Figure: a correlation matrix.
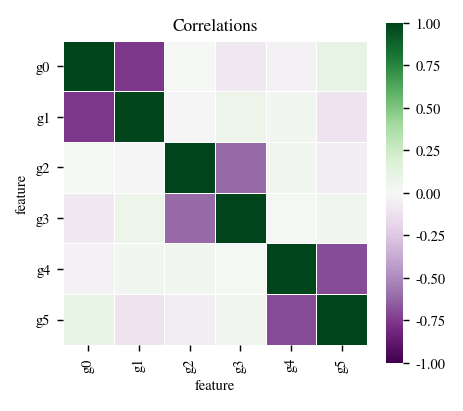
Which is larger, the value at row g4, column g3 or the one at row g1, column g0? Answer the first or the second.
the first
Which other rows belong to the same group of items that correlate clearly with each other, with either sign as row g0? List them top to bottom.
g1
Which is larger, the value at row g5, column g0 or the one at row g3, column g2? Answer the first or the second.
the first
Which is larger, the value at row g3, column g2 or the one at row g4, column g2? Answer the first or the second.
the second
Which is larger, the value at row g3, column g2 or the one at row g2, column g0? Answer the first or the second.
the second
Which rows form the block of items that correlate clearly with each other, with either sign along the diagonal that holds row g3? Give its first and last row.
g2 to g3
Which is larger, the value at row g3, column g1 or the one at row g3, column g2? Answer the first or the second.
the first
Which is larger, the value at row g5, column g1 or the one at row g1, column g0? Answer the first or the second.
the first
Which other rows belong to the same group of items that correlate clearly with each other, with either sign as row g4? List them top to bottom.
g5
